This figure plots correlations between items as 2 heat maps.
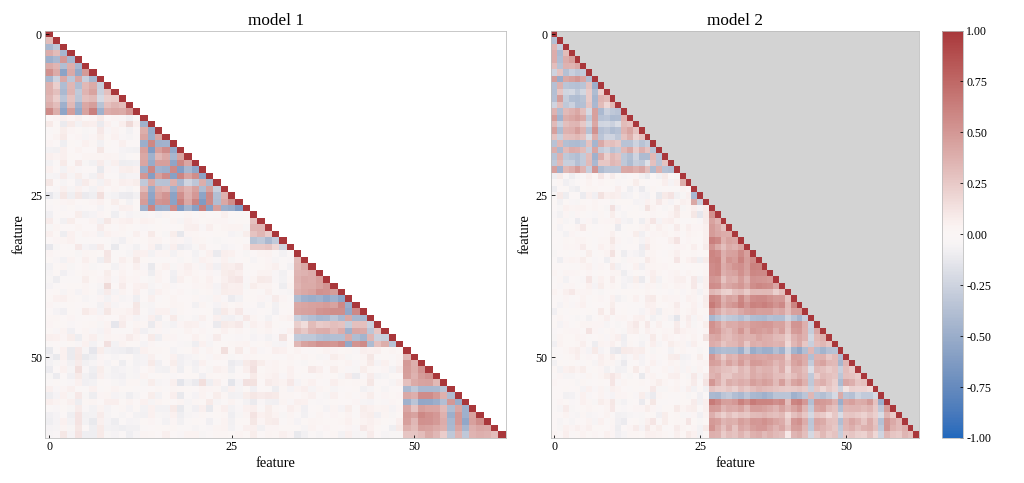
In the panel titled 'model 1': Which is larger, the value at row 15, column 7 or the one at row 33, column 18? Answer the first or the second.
the first
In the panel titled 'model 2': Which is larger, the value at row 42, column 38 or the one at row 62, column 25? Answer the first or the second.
the first
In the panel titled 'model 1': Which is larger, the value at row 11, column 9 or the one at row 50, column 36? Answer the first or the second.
the first
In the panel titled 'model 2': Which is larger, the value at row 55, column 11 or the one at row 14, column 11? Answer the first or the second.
the first
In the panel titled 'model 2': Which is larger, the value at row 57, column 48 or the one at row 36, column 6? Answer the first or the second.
the first
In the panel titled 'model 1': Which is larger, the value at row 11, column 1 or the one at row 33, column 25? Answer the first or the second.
the first
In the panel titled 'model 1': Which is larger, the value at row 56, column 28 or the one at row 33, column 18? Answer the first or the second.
the first
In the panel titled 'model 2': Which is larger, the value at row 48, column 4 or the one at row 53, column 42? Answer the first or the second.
the second
